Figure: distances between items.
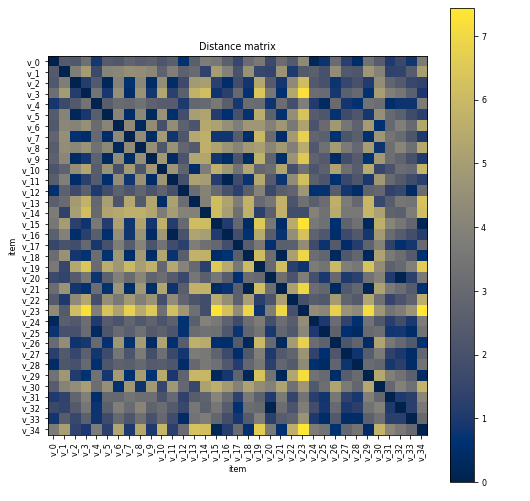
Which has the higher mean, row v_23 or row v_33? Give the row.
v_23
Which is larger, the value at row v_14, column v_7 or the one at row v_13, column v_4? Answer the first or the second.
the first
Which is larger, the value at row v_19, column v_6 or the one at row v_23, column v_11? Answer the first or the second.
the second
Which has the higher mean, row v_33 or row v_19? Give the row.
v_19
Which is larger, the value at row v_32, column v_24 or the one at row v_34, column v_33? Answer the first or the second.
the second
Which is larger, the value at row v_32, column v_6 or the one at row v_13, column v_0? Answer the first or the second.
the first
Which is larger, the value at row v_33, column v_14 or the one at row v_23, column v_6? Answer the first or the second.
the second
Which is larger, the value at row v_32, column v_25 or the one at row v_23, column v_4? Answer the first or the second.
the second
